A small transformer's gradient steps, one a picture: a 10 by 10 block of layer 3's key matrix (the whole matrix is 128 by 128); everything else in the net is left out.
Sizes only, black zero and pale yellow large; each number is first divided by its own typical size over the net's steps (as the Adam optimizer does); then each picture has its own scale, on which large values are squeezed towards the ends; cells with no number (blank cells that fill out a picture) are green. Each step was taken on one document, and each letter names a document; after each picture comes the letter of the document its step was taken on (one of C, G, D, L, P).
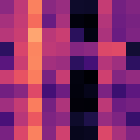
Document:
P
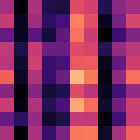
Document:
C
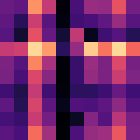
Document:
C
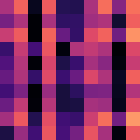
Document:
P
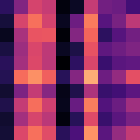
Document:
P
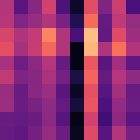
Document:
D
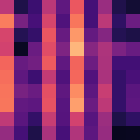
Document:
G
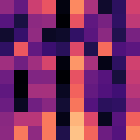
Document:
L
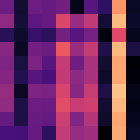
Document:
G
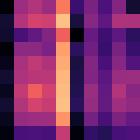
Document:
G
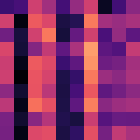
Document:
C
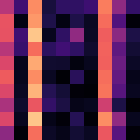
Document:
L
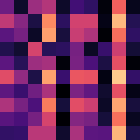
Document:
P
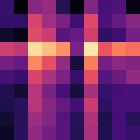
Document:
D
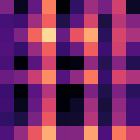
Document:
P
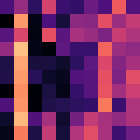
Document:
L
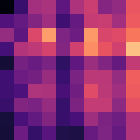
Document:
D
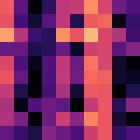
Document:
L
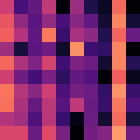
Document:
L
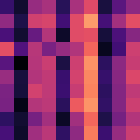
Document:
C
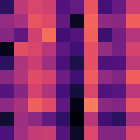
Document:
C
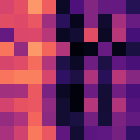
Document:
P
